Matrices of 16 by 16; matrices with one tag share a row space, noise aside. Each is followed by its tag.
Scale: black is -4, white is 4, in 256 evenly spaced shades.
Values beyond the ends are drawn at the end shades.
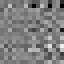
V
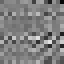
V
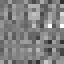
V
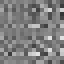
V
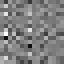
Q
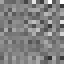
V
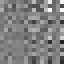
V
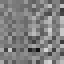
V
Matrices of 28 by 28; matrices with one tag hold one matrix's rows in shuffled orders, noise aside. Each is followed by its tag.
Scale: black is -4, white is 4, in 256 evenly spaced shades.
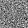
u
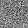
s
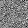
u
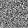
s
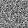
s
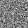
u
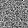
s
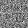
s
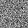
s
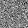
u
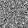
u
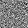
u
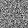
s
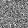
s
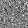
u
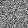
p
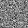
p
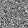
u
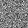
s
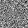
u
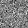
p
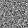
u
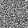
u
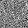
u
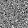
u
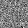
s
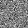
p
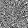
u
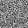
p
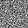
p
